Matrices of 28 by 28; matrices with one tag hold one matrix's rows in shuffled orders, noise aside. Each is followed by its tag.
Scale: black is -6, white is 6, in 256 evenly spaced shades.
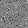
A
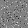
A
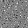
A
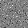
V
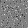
A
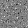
A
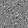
A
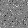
V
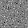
A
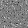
A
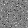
A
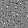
A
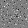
A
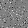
V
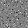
A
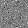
A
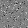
A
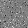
V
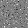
A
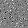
V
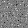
A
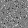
A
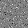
V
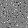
A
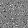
V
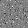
V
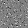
A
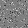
V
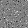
A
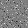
A
